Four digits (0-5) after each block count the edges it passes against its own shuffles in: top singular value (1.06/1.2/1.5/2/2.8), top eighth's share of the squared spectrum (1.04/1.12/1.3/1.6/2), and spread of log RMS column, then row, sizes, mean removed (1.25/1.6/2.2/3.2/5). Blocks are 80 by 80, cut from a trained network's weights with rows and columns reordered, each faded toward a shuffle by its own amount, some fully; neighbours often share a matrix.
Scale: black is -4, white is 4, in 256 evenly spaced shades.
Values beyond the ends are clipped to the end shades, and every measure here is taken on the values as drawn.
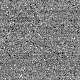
2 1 0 0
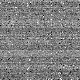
3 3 2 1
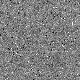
0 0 0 0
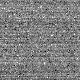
3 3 1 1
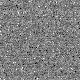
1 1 0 0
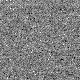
0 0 0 0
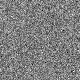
0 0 0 0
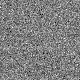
0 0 0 0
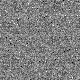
1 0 0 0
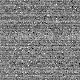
4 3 2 1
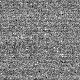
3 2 1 0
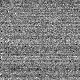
4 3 1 1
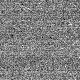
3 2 0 0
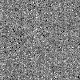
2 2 0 1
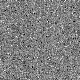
1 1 0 1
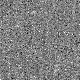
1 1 0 0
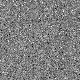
1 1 0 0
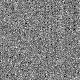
2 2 0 1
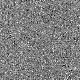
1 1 0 0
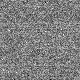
2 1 0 0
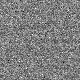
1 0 0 0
